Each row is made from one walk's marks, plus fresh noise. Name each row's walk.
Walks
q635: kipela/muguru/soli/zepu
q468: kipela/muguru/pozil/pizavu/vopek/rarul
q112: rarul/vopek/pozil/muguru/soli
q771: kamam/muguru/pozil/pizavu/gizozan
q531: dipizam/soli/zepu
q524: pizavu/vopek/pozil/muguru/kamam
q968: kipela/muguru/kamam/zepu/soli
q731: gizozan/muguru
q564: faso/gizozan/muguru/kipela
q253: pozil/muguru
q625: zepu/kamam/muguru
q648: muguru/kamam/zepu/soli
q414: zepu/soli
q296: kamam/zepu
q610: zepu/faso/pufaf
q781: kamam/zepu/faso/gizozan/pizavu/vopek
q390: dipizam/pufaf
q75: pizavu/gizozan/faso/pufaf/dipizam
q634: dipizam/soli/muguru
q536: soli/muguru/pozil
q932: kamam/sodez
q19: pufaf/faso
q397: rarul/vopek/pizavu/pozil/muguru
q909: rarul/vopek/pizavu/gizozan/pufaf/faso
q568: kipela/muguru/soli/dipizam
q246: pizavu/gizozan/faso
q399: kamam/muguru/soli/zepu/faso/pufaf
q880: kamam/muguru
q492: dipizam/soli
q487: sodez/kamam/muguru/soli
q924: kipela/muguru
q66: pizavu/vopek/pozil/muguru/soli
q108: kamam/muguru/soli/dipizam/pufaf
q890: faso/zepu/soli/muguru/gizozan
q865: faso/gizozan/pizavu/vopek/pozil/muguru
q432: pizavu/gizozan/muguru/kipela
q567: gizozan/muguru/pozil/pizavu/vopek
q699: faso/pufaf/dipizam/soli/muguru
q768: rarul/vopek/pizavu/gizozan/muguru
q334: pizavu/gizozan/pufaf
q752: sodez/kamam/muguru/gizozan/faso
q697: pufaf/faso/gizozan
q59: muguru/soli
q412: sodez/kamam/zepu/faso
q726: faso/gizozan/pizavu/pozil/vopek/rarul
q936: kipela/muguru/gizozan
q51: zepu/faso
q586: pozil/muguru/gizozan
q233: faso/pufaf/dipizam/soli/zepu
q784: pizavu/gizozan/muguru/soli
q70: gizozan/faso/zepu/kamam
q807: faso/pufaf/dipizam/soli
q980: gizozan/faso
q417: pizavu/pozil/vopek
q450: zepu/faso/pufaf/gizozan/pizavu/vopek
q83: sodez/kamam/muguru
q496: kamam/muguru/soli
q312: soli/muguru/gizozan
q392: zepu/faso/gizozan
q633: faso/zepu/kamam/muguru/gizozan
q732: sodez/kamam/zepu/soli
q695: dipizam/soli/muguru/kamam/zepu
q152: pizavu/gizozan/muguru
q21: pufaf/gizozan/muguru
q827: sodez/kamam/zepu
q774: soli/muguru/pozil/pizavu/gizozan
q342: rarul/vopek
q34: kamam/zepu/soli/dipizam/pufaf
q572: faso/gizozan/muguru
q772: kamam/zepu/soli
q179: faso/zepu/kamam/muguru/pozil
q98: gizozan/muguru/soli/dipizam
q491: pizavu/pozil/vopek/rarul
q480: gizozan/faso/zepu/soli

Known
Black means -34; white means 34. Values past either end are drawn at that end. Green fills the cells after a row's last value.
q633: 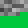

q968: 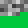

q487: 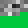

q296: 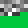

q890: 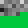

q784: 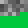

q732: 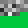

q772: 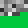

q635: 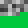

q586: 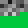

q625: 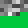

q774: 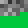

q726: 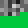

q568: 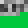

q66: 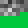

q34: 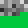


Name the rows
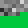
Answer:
q70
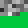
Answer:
q648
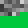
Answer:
q572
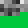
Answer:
q75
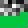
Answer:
q417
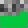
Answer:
q98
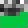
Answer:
q390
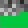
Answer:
q468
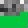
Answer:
q699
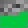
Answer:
q752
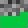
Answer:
q865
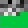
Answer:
q253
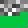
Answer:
q827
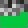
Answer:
q397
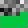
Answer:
q392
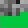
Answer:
q450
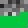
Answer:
q152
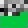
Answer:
q414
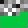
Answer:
q932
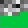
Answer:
q83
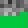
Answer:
q771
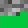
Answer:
q179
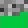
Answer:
q695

